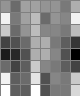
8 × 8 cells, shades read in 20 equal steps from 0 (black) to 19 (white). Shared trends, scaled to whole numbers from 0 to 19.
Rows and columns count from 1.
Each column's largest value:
19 9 12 19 13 11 10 18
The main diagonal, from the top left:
11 9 11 13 13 9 9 16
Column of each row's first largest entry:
8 1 1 4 4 4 1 1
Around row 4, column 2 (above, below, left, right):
8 3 5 8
